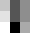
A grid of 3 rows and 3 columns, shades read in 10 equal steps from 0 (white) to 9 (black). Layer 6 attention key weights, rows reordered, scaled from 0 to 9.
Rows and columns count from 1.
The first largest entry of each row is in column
2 2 2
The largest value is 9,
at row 3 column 2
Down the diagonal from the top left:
2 6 3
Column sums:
3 21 11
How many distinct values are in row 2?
3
